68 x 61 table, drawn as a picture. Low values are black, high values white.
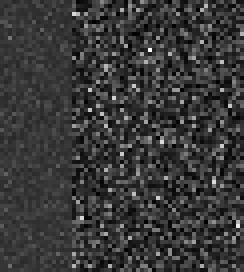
Neither half mirrors the other. On average the colour sits 20% of the way up the scale. The left part is calmer, up to a seam about 30% of the way across. No regular stripes run through it. Most values sit low, with a long tail of high ones.
